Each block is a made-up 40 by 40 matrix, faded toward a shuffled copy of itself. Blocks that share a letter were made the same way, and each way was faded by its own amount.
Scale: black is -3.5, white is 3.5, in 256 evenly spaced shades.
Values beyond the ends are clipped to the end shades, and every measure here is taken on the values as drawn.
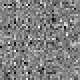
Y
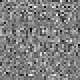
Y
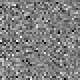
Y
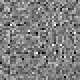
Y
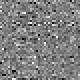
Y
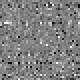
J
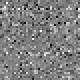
J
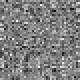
Y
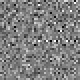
Y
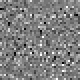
J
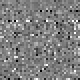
J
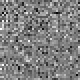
Y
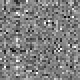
Y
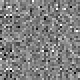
Y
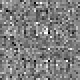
Y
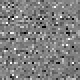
J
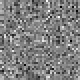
Y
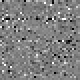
J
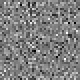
Y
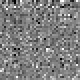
Y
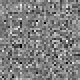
Y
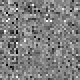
Y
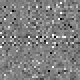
J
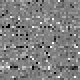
J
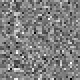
Y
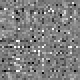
J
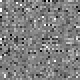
J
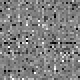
J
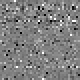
J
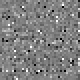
J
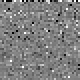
J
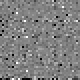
J
